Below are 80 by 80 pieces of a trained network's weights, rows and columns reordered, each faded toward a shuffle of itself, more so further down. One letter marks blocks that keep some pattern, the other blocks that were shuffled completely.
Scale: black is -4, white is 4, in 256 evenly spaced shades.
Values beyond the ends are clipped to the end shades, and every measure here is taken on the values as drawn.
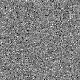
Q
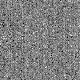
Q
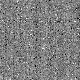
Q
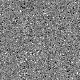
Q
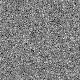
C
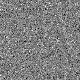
Q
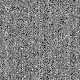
Q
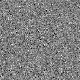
Q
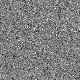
C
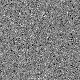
C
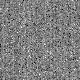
Q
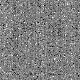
Q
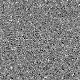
Q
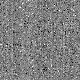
Q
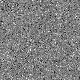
C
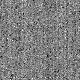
Q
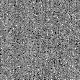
Q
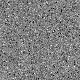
C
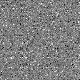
Q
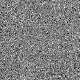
Q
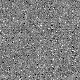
Q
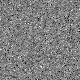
C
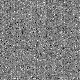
Q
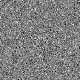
Q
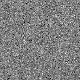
Q
